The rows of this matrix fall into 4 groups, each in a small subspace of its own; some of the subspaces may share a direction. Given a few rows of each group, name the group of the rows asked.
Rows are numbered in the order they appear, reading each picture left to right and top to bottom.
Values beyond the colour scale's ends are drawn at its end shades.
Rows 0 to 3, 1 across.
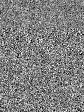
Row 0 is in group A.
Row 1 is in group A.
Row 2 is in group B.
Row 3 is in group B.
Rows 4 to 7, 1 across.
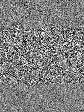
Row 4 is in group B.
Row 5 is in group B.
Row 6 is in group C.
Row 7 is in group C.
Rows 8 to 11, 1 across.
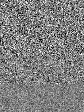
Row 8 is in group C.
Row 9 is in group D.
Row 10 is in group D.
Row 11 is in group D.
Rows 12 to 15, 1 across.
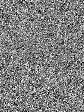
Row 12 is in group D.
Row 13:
D
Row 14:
A
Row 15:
B
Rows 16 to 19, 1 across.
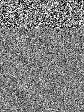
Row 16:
C
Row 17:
C
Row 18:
C
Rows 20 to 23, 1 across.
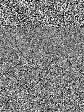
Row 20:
D
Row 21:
D
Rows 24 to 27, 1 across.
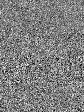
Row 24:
A
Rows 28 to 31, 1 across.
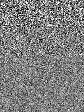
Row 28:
C
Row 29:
A
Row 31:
D
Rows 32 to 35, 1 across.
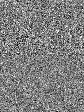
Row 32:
B
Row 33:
C
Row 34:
C
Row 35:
D
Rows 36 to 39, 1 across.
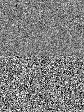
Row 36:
B
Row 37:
C
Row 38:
B
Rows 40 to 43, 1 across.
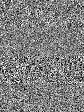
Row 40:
A
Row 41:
C
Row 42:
C
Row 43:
B
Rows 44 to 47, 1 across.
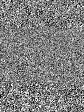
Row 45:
B
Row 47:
A
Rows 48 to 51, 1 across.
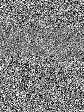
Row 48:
D
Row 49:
A
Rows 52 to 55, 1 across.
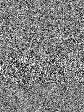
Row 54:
A
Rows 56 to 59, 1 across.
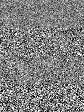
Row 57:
B
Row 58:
C
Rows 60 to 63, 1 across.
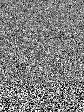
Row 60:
D
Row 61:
D
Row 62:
C
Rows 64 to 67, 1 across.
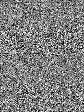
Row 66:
C
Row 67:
C
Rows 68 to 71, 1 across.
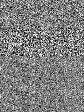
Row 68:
C
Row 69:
B
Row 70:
A
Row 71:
A
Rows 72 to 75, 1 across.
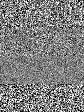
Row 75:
B
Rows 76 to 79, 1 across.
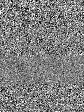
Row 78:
D
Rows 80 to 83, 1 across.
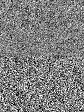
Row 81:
D
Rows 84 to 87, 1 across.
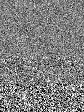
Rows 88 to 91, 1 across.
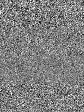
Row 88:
A
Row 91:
D
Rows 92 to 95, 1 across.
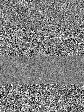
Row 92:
D
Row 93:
D
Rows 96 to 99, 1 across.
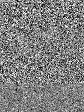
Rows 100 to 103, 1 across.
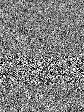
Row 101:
D
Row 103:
A
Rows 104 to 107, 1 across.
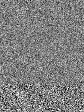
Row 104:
C
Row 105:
C
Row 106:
D
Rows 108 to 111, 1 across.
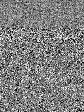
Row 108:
B
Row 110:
A
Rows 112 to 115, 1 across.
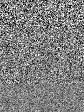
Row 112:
D
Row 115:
D
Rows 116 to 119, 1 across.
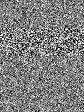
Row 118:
C
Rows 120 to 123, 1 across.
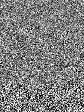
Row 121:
D
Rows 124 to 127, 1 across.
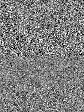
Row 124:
C
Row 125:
A
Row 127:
B
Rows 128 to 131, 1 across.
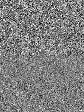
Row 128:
C
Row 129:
A
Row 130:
B
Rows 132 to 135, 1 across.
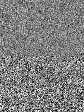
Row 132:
D
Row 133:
D
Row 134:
A
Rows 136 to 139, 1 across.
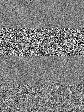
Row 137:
D
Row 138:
C
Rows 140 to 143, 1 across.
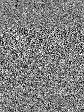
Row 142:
D
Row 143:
D
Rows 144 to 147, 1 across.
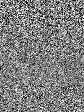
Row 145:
C
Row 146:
A
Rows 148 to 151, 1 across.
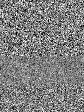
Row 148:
D
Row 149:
B
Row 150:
A
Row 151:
D
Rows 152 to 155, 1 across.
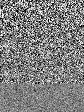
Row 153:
C
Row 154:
D
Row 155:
B
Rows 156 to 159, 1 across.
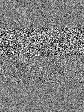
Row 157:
C
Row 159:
D
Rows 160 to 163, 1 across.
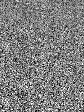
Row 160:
B
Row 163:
D
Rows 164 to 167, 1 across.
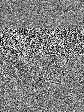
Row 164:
D
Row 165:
A
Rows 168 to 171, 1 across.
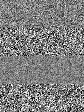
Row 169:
B
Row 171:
A
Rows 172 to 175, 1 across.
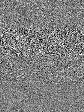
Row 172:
B
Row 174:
D
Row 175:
B
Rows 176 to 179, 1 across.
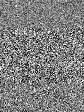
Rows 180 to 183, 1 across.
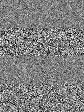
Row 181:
D
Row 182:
B
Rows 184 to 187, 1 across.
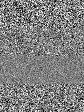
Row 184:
B
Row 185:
D
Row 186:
C
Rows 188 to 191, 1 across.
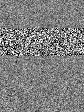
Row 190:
B
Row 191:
C
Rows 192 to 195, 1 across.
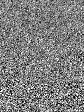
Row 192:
A
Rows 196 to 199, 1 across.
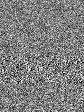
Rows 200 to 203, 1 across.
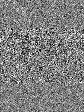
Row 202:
A
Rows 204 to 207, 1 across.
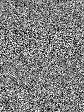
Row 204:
B
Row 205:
B
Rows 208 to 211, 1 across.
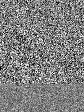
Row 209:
B
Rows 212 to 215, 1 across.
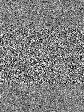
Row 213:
D
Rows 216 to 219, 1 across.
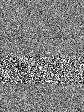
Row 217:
D
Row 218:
D
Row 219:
B
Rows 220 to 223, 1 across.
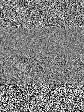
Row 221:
B
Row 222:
B
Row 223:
B
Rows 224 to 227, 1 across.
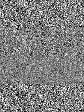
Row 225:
B
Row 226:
C
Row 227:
D
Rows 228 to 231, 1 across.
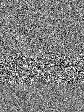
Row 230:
D
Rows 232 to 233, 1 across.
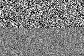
